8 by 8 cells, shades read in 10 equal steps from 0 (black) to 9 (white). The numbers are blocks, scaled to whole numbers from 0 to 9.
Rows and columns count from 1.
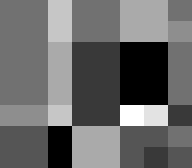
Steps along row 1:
same up down same up same down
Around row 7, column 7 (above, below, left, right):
8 2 3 4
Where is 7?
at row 1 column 3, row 2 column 3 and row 6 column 3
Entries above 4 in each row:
3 4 1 1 1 5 2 2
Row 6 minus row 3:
1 1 1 0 0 9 8 -2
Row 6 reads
5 5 7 2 2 9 8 2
